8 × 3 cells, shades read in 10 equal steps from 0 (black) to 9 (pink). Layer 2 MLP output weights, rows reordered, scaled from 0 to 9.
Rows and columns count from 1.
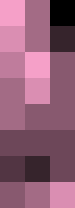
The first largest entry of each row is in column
1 1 2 2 1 1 3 3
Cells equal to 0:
1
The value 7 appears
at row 3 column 1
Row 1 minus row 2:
1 0 -2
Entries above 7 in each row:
1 1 1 1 0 0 0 1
